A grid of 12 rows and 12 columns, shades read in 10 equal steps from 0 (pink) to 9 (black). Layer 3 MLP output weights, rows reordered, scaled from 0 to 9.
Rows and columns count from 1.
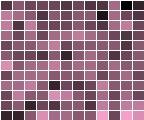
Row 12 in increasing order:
0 0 1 1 3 3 4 4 4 5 7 7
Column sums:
48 50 46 50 46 53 48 51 48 49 49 52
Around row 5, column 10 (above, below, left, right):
5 6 4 6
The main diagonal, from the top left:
6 3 2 5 2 7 3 3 2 5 2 1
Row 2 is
2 3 4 6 4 5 4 4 8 3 5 6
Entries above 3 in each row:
11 9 8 6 10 11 5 7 8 7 9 6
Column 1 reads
6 2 2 3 5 4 1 5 3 5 5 7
